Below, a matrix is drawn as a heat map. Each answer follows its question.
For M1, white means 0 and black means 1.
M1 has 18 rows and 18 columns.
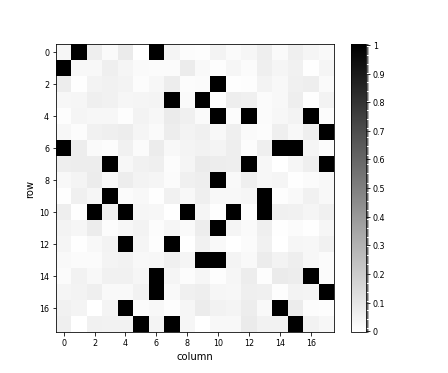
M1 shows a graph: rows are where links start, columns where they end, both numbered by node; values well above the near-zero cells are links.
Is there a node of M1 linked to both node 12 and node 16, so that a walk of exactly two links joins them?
yes
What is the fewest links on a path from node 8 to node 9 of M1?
3
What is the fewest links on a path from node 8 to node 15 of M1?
6
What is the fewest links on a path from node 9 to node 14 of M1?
5
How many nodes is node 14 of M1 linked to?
2
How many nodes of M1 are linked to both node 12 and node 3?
1
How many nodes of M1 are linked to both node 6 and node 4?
0
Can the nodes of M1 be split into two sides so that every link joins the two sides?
no
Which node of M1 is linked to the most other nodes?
node 10
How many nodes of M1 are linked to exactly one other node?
5
